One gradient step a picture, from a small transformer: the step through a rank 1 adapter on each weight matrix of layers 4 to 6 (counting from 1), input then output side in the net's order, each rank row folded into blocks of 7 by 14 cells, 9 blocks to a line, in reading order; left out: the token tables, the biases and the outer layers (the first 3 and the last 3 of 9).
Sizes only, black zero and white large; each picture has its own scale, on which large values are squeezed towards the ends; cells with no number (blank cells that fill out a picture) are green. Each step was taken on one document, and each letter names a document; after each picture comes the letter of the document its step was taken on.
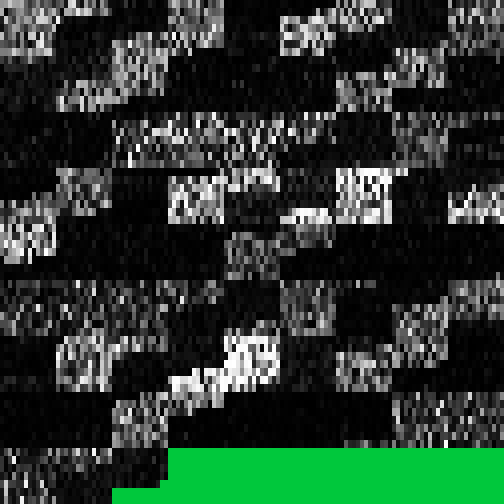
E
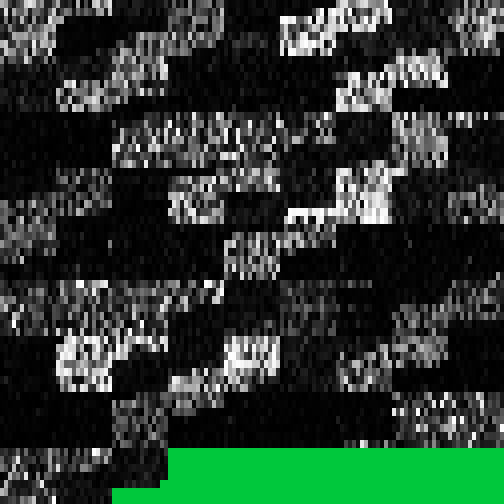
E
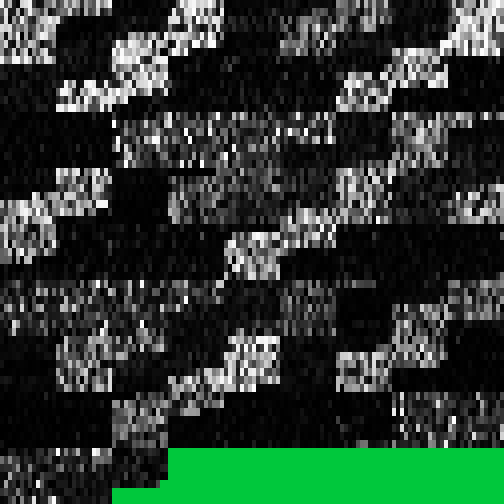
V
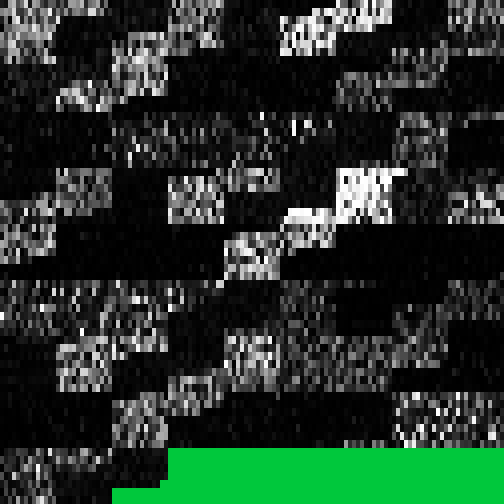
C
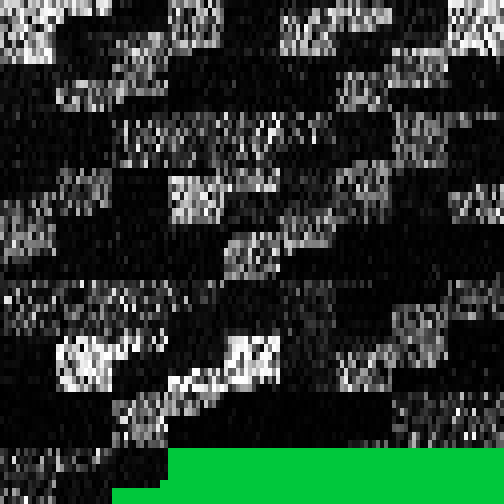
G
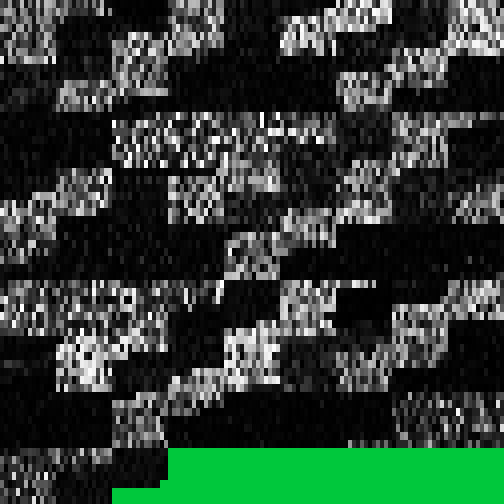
E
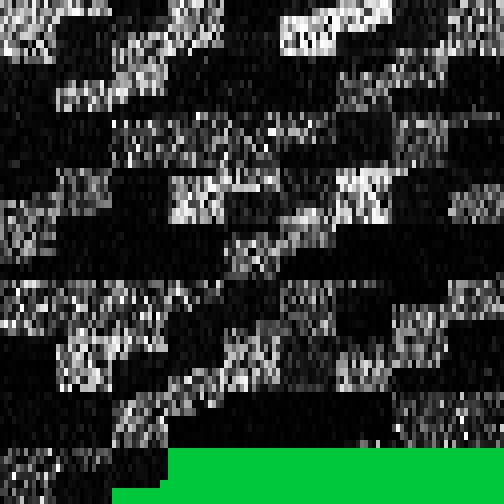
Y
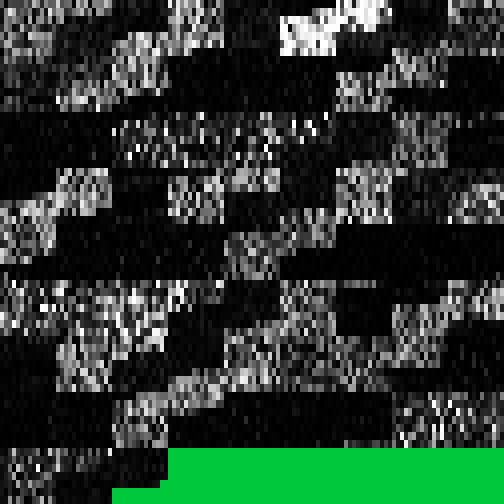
C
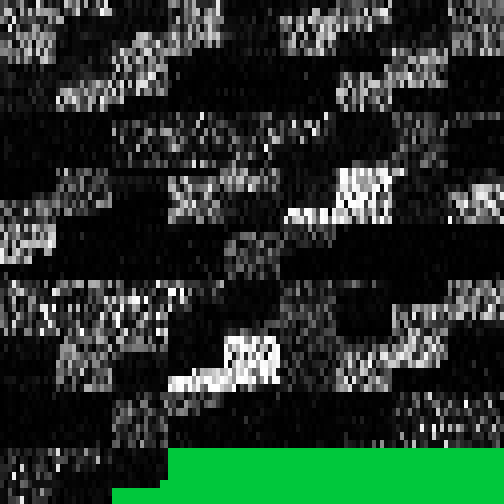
C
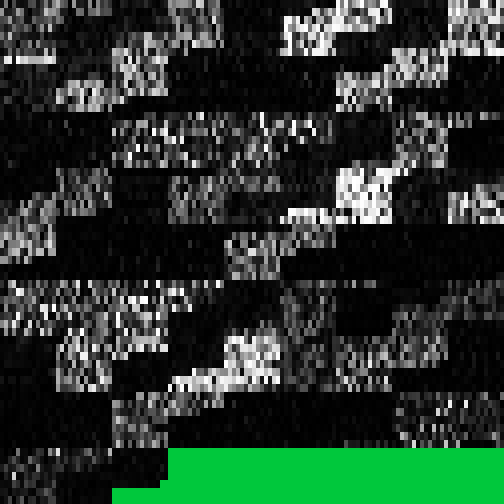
C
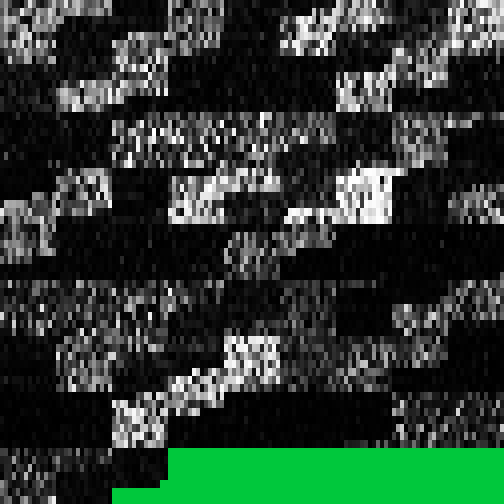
E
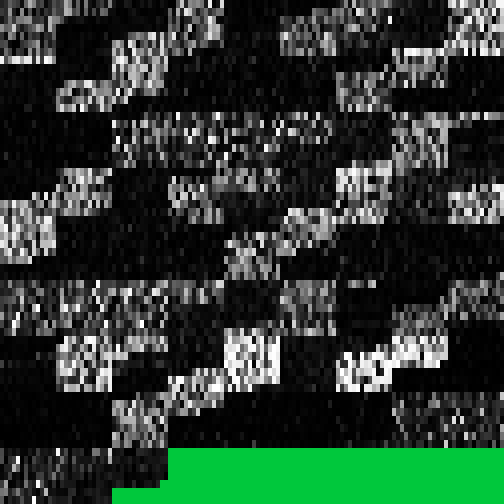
V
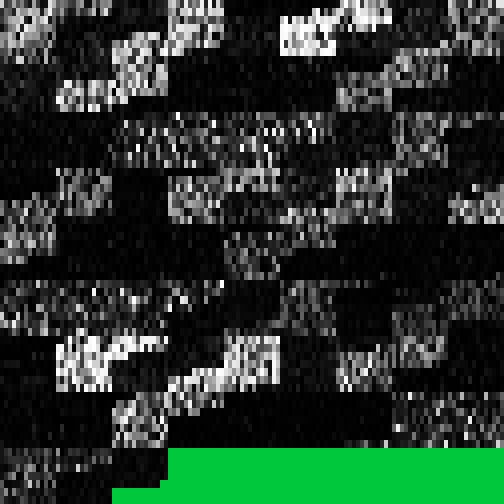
Y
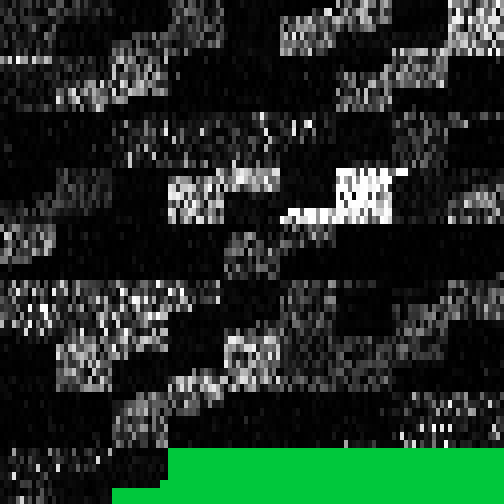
C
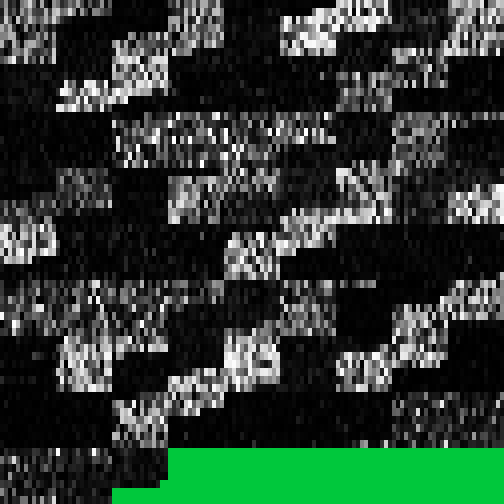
V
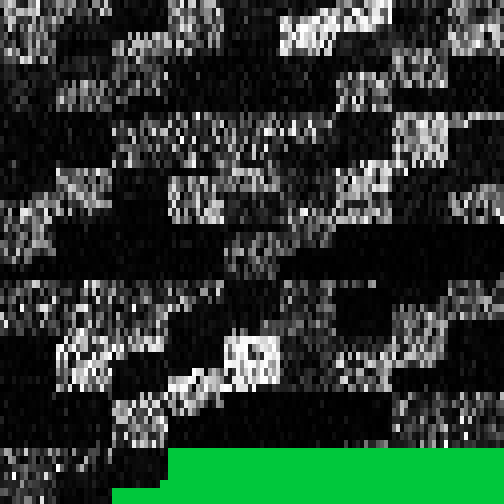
Y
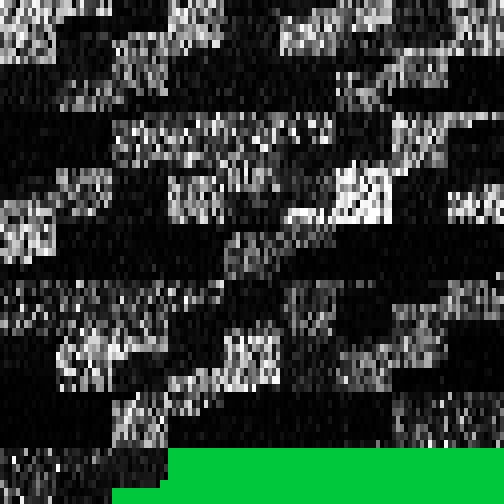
E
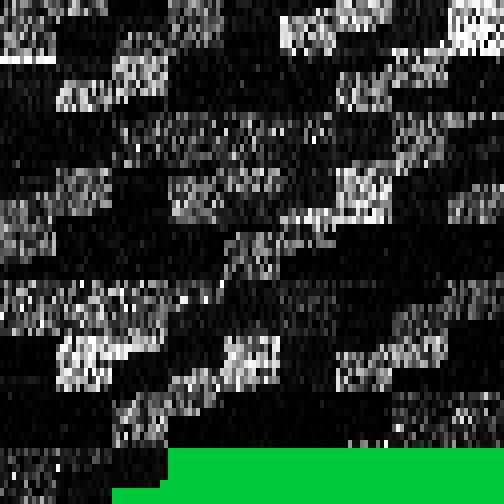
G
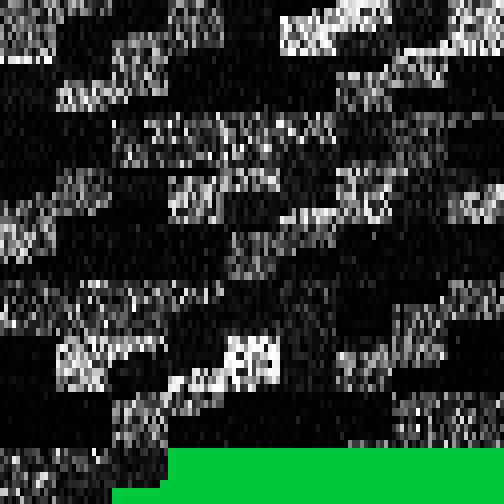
V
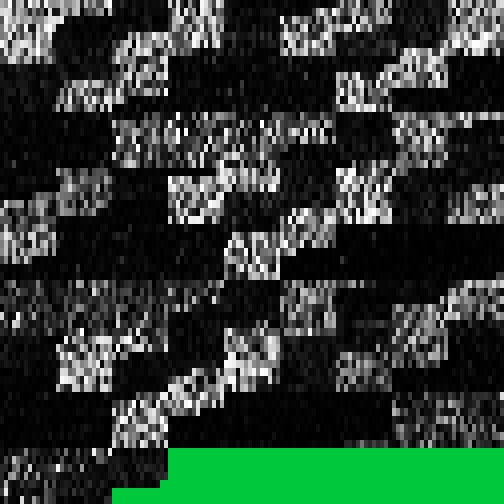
E
